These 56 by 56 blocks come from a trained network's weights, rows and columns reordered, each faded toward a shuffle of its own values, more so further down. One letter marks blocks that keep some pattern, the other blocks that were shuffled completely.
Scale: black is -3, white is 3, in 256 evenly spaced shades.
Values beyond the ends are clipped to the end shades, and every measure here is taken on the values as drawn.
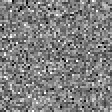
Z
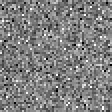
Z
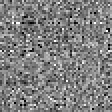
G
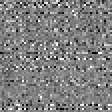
G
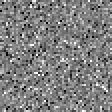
Z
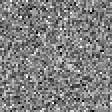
Z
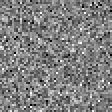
Z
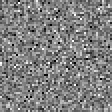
Z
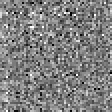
G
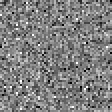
G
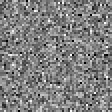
G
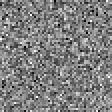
Z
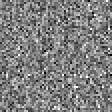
G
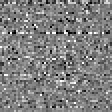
G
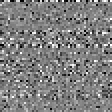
G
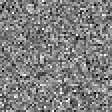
Z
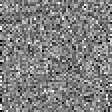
G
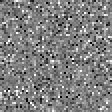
Z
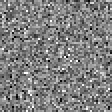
Z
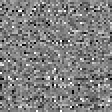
G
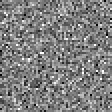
Z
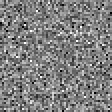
Z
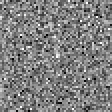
Z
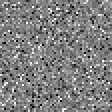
Z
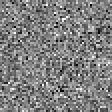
G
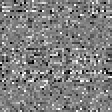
G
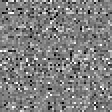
G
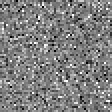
Z
